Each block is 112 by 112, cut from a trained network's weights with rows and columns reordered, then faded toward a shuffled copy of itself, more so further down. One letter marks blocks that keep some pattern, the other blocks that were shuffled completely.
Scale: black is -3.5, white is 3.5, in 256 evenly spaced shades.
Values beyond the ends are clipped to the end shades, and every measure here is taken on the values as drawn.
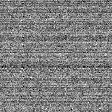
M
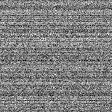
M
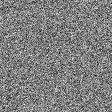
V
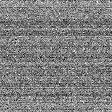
M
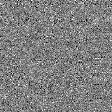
M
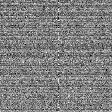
M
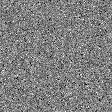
V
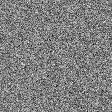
V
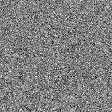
M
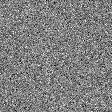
V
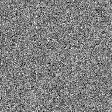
M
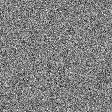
V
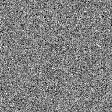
M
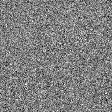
M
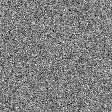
V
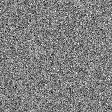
V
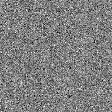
M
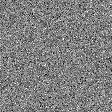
V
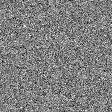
V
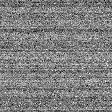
M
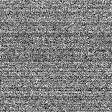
M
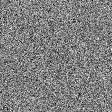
V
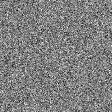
M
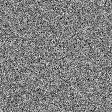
V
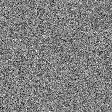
V
